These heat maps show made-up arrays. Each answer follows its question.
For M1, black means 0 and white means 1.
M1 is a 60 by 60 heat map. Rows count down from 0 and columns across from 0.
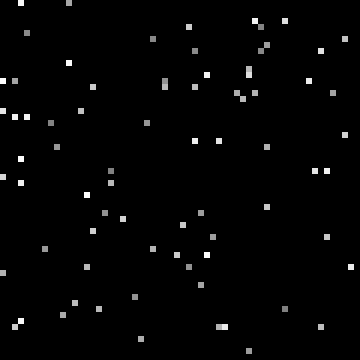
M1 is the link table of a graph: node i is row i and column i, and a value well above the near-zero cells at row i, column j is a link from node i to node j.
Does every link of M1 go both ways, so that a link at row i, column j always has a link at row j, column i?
no
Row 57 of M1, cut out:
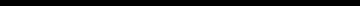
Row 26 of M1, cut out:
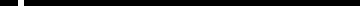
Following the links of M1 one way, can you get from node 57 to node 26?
no
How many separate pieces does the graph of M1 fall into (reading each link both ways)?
6
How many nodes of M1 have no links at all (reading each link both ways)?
5
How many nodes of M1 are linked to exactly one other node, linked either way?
11
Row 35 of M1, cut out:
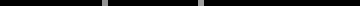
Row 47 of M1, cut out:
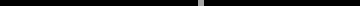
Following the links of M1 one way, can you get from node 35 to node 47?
no
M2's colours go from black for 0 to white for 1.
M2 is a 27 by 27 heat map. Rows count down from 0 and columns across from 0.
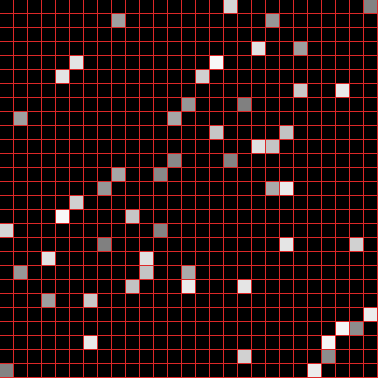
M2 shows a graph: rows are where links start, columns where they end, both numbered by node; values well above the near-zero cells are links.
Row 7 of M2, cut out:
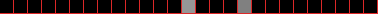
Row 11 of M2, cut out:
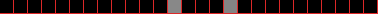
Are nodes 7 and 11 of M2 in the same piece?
yes
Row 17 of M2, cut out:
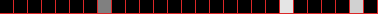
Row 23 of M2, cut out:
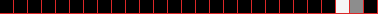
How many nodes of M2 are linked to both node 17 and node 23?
1
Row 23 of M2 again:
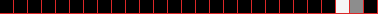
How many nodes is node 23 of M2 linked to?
2
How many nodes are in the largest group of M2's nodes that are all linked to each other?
2
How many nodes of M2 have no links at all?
1
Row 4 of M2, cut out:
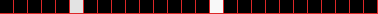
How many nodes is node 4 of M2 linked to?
2
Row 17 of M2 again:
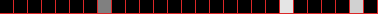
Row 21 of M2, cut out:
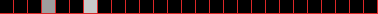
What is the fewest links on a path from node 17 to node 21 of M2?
5
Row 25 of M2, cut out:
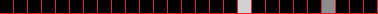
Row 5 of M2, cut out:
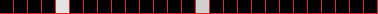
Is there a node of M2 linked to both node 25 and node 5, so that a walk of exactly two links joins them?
no
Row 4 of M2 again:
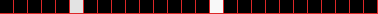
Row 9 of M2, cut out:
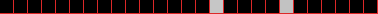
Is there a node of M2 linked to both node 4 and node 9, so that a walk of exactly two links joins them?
yes
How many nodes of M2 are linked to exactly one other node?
2
